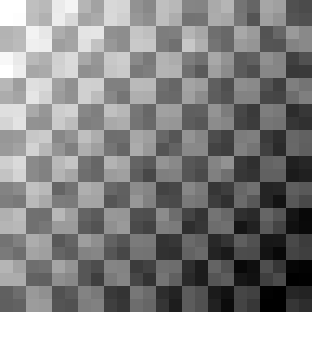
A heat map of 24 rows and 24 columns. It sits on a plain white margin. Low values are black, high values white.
Neither half mirrors the other. The values follow a bell shape. Values rise toward the top left. There are no lone odd cells. A checkerboard runs through the table. The ninth with the highest average is the top left.
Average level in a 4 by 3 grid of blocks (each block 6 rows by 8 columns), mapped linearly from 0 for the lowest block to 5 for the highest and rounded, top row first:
542 | 432 | 321 | 310
